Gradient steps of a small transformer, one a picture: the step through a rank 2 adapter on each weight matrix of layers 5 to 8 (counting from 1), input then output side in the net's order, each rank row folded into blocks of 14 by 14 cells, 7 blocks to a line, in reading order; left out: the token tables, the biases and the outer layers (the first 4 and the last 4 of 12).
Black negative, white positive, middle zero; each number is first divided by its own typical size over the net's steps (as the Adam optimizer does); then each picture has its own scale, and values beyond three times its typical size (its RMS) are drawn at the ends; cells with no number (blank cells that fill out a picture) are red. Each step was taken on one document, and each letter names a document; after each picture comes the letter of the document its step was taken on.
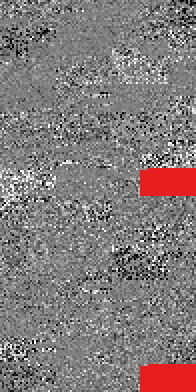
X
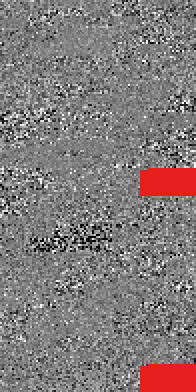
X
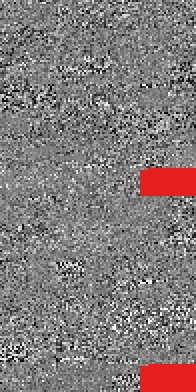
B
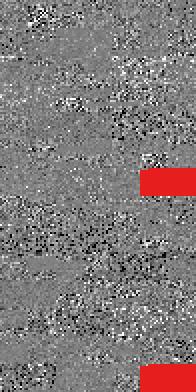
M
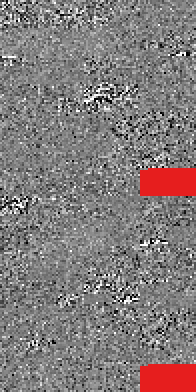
X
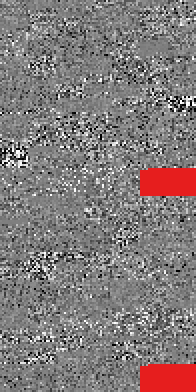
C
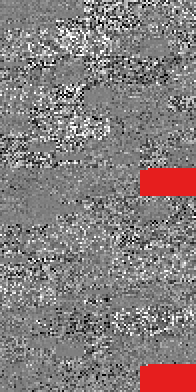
C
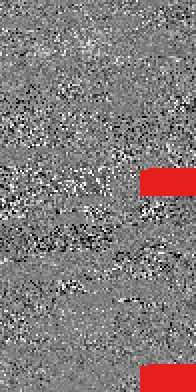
X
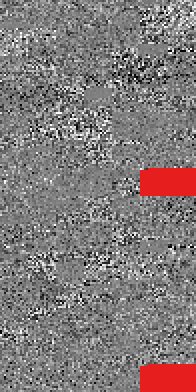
C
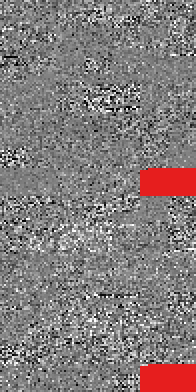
B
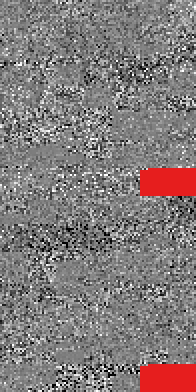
C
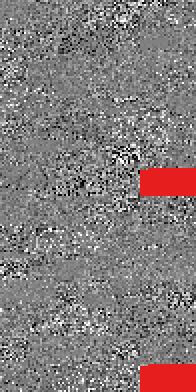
B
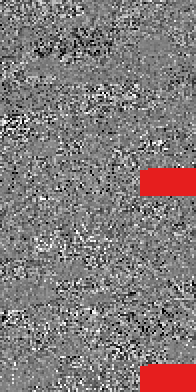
B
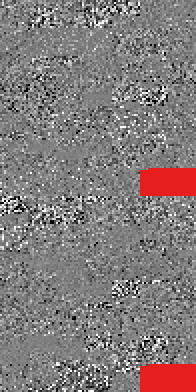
M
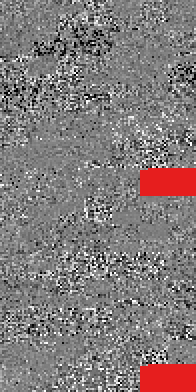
B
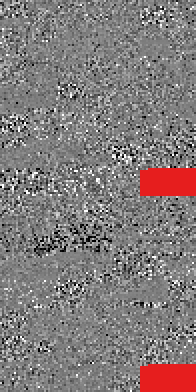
X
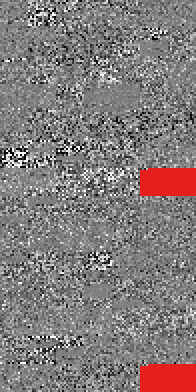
C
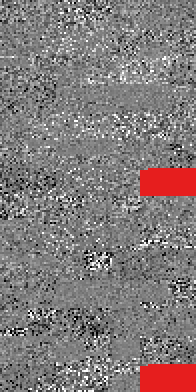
M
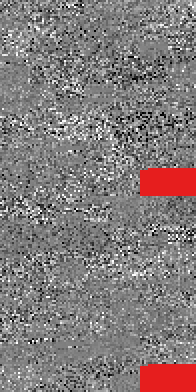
C
